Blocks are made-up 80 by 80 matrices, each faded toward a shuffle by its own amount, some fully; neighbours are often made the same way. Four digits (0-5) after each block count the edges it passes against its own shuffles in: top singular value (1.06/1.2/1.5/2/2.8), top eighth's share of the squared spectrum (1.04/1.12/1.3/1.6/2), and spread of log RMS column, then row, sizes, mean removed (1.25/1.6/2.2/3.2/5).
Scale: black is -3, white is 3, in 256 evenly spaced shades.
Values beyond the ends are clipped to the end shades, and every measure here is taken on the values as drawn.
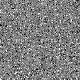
3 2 0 0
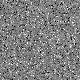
0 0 0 0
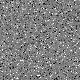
0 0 0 0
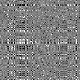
5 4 3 3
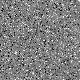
2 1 0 0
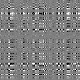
5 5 4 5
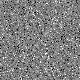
2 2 0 1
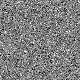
0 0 0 0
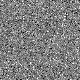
0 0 0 0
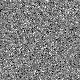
0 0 0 0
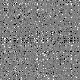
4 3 2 2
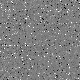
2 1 0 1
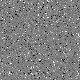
2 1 0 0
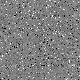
2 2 0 0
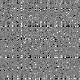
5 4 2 3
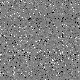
3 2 0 1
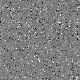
2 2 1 1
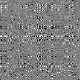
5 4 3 3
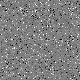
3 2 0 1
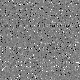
3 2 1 1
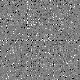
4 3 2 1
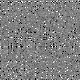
4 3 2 2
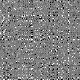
4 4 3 3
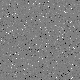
0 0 0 0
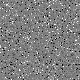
2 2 0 0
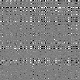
5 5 3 4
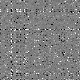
4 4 2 2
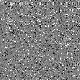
4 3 1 1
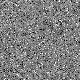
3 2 0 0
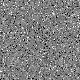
3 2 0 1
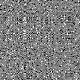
4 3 1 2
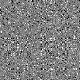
4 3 2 2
